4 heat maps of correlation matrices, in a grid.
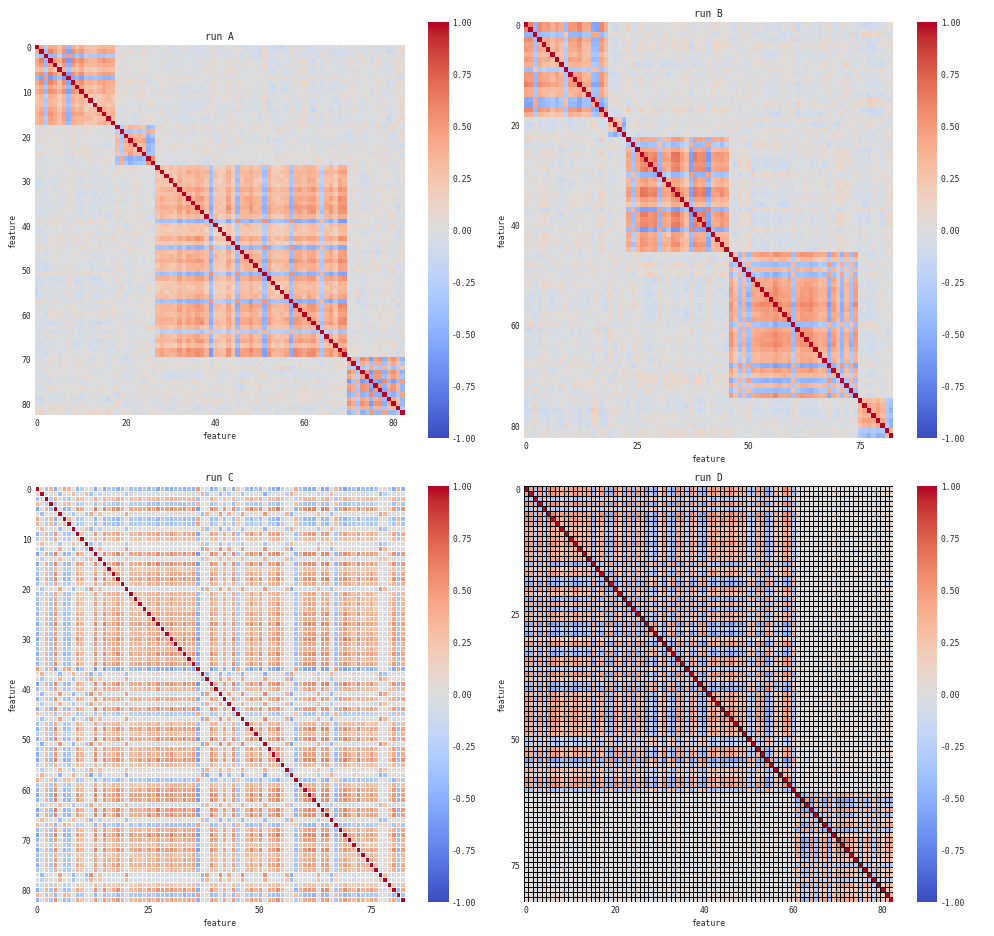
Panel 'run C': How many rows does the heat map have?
83
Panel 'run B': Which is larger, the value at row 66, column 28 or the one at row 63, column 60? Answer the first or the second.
the first
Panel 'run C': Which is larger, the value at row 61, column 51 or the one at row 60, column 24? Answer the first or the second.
the second
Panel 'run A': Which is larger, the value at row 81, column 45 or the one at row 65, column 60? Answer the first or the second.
the second
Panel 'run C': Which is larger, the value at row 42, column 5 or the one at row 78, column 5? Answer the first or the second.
the second
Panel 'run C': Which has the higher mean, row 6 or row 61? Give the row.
61
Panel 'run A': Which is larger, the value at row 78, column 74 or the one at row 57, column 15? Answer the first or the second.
the second
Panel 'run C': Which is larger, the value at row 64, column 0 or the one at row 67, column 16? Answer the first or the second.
the second
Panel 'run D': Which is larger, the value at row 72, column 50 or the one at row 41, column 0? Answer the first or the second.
the second
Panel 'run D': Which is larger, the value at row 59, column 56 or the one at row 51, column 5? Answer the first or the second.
the first
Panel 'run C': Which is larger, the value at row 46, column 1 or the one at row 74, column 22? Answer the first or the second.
the second
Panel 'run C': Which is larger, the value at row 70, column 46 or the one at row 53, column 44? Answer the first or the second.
the second
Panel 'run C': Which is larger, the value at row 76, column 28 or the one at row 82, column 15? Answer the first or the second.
the second
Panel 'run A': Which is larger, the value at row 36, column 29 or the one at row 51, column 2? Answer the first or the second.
the first
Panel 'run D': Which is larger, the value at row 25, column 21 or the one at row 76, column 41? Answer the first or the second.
the first
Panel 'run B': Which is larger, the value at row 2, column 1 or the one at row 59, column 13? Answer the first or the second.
the second
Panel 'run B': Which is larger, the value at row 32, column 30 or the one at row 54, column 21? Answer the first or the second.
the second
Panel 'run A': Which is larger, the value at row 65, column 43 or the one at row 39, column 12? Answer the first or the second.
the first
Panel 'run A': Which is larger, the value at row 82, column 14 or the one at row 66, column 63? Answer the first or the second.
the second
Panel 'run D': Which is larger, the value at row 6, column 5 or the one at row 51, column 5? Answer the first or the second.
the first
